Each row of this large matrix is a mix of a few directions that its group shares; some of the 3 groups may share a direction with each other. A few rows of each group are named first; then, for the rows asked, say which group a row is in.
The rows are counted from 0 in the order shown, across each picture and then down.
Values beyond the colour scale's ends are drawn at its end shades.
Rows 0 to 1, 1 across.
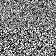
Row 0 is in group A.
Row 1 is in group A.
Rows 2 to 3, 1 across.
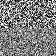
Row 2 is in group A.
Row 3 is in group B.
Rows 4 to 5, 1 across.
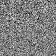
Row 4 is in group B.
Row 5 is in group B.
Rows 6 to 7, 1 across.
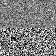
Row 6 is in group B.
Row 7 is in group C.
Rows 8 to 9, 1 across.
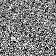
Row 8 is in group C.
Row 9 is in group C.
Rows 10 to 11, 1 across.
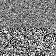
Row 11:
B
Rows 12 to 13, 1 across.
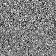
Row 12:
A
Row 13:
A
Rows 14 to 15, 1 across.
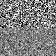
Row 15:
A
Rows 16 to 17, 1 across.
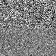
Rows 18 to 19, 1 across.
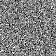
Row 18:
A
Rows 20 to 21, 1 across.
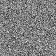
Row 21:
B
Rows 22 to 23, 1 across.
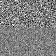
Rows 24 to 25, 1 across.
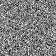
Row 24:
C
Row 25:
A
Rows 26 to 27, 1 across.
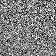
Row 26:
B
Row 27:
C
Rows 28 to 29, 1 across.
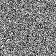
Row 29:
C
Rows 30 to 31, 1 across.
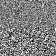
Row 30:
C
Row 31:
C
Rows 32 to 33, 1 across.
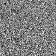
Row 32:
C
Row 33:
C
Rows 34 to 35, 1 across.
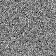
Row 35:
B
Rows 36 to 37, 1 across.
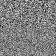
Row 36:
C
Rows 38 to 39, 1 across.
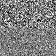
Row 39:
B
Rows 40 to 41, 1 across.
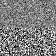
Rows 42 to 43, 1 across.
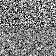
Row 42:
A
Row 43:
A
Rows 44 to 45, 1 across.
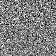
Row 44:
A
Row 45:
C
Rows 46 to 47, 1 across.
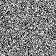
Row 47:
A
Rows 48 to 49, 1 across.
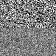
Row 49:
B
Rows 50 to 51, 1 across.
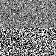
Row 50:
B
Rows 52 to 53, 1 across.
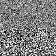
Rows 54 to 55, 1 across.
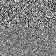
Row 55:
C
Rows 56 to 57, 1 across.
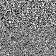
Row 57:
C
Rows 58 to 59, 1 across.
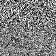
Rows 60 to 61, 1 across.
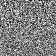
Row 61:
B
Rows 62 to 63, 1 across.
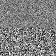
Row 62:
C
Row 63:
A
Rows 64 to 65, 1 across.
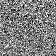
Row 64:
B
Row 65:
B
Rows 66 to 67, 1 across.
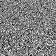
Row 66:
A
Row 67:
A
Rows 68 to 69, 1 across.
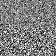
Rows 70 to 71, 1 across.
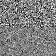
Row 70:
A
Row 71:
C
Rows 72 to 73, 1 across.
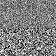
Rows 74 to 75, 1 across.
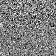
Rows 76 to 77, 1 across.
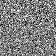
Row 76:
C
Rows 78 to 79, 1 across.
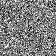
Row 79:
B
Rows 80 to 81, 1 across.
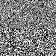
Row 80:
A
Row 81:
B
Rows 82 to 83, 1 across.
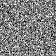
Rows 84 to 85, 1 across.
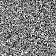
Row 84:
A
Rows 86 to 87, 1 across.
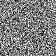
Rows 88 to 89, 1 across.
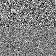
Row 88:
C
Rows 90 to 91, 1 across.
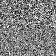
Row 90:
B
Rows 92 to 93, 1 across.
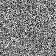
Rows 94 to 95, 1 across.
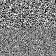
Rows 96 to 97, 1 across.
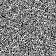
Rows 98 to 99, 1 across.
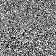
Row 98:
C
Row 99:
B
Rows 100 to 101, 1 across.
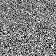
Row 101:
B
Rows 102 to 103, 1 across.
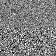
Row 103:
A
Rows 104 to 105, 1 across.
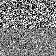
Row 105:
A
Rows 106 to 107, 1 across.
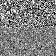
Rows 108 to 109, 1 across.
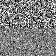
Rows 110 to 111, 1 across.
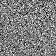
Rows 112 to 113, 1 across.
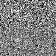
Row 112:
A
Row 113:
B
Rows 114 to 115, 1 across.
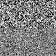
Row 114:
A
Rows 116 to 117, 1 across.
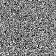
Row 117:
B
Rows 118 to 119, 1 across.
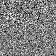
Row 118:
B
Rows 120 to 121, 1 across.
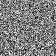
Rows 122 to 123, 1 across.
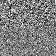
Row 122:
C
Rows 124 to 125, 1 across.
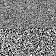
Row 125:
A
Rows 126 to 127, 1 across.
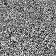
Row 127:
C
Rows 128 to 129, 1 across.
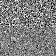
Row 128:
A
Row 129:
C
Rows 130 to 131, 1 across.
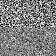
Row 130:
A
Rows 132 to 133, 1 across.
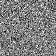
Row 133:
C
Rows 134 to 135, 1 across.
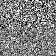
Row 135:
B
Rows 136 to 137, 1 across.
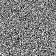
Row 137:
C
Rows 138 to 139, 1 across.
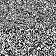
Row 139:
A
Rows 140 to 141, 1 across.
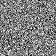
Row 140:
B
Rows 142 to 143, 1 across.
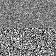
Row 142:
B
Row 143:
C
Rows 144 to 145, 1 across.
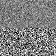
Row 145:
C
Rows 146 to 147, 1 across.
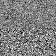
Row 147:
B
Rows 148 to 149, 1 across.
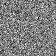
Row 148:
B
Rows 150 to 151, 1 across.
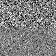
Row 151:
A
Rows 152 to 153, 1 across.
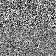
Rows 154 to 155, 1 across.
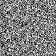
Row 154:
C
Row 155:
C
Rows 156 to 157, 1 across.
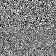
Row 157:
A
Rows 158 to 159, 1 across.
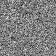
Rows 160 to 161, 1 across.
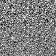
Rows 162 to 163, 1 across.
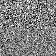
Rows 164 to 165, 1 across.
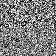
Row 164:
A
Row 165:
B
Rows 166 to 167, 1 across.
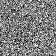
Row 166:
B
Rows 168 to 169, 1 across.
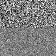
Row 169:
C
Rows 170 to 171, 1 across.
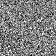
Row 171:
A
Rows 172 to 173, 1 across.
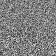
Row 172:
C
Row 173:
B
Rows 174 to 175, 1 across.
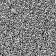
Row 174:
C
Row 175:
C
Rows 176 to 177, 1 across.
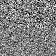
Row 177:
C
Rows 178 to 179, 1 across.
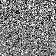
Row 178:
B
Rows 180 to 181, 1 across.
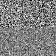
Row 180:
A
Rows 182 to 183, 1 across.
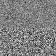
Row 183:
B
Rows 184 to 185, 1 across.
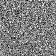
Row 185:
B
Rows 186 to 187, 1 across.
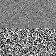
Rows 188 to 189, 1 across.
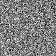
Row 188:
A
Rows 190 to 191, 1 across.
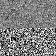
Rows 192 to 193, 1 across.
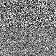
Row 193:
C
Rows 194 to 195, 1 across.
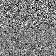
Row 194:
C
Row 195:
A
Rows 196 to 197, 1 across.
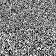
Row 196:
C
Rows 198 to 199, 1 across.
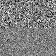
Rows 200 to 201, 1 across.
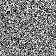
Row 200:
C
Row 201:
A
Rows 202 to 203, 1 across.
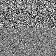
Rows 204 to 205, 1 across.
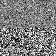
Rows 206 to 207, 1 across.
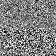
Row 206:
C
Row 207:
B
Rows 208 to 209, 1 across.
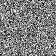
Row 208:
C
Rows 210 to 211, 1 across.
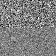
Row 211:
C
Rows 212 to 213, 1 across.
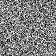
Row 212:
A
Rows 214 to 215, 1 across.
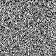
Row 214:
A
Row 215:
A
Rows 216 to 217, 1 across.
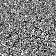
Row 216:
A
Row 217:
C
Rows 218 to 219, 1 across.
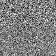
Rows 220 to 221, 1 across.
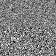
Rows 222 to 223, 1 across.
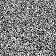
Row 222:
C
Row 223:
B
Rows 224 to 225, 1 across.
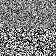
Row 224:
B
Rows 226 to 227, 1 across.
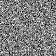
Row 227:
A
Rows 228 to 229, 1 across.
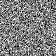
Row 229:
A
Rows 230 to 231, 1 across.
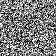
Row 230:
B
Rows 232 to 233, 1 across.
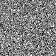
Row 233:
A
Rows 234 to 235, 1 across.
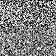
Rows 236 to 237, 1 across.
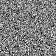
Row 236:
B
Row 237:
A
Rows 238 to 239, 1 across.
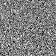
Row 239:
A
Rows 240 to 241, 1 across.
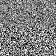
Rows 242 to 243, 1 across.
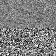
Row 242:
B
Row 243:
B
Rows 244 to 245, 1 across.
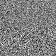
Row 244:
C
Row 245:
A
